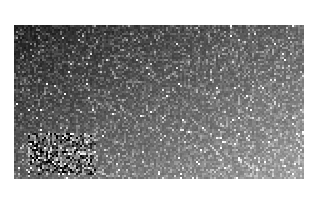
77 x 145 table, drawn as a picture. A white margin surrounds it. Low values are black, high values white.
Mirror symmetry: none. Ninth with the highest average: bottom right. Odd patch: rougher, in the bottom left. Ninth with the lowest average: top left. Roughest part: bottom left. Grain: fine. Slope: up to the bottom right.
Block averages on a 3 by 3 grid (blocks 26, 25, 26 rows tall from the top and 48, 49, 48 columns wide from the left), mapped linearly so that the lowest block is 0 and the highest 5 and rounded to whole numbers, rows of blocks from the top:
013
124
245
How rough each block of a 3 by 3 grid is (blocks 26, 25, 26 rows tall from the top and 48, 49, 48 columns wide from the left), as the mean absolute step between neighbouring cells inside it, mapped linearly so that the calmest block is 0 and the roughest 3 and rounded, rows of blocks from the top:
0 0 0 | 0 0 0 | 3 0 0
